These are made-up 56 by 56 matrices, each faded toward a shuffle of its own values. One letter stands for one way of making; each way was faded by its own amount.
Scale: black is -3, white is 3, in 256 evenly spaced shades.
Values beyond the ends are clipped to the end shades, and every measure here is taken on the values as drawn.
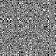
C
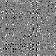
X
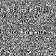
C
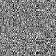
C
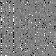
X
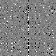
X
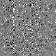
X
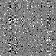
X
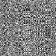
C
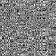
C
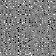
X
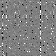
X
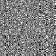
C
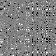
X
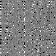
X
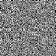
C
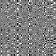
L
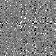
X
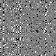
X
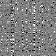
X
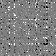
X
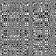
L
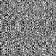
C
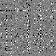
X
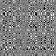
L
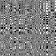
L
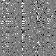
X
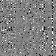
X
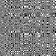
L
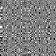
L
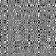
L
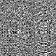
C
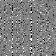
X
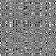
L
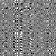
L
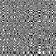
L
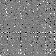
X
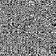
C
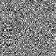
C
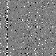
X
